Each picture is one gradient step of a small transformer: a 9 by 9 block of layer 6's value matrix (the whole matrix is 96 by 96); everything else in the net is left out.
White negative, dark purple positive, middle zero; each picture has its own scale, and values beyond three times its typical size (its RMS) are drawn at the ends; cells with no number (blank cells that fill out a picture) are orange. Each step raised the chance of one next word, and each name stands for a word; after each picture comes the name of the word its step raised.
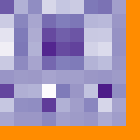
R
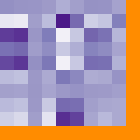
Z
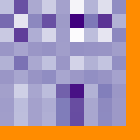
Z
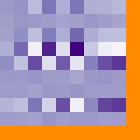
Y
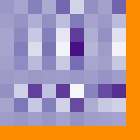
R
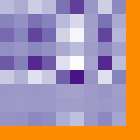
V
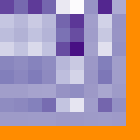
Y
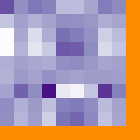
R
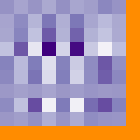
Y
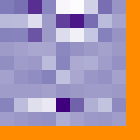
Z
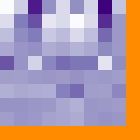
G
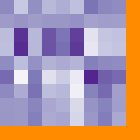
Y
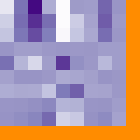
G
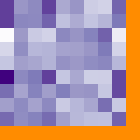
Y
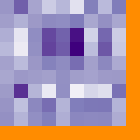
R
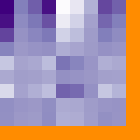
G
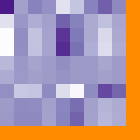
R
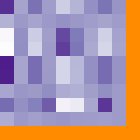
Y
